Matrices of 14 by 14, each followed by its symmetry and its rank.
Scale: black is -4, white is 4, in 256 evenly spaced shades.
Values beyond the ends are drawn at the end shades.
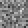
neither, full rank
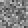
neither, full rank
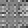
neither, rank two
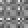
symmetric, rank two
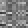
neither, rank two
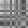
symmetric, rank one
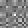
symmetric, rank two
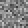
neither, full rank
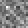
symmetric, rank three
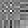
symmetric, rank two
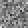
neither, full rank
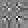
symmetric, rank two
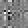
neither, rank two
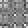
symmetric, rank two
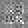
symmetric, rank three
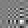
symmetric, rank one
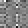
neither, rank two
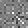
symmetric, rank three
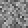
neither, full rank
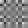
symmetric, rank one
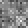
symmetric, rank three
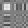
symmetric, rank one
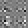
neither, rank two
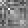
symmetric, rank three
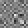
symmetric, rank two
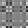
symmetric, rank one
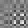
symmetric, rank one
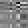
neither, rank two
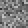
neither, full rank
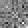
symmetric, rank three
